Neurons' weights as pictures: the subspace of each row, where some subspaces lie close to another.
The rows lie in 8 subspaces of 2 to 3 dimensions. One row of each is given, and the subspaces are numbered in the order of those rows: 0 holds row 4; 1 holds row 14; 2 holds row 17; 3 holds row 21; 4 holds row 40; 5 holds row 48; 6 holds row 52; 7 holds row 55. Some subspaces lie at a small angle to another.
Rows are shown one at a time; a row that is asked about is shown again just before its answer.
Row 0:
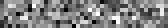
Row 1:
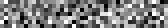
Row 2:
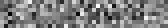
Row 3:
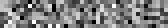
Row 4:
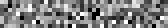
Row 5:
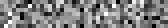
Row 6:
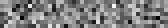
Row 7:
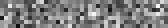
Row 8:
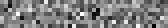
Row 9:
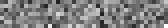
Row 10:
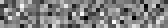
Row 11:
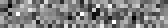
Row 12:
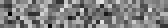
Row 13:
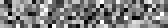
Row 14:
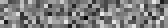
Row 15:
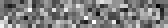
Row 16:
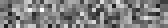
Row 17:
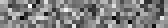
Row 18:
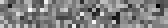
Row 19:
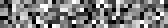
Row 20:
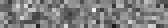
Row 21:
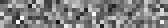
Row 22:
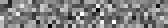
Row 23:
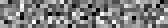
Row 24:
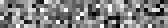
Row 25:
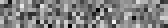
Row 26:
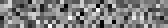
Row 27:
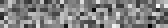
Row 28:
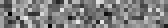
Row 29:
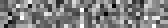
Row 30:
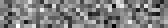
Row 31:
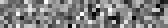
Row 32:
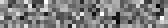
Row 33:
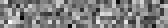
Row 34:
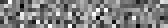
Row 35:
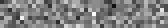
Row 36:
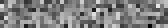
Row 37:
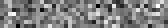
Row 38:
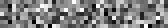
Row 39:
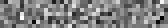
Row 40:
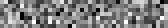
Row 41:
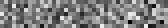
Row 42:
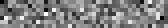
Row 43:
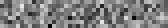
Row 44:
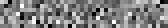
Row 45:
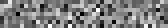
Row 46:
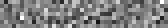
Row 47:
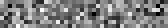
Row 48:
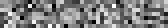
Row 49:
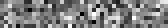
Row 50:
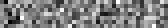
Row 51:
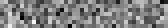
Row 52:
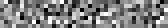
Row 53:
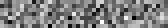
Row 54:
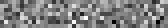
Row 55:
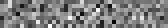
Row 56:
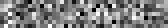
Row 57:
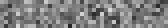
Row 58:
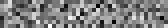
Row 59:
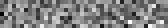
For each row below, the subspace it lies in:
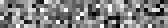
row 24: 3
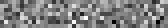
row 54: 1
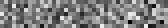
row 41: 1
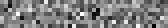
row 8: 0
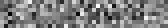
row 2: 0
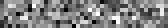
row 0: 2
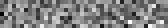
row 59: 1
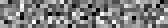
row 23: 6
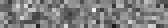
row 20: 2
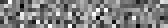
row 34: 4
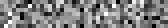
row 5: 0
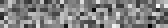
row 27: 2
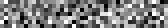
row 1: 1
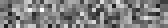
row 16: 5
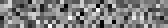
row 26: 7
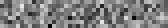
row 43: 6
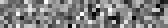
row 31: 5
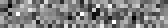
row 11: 0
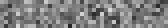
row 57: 5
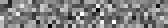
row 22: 7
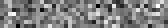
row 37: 3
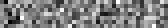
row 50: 7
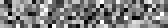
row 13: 6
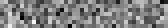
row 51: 4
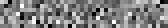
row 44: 4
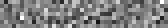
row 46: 6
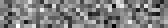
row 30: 3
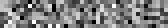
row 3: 5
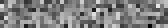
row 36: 2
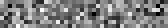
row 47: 3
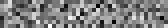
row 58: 7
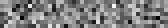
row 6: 5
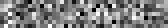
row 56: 0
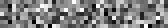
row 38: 1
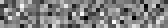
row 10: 1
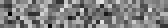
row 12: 4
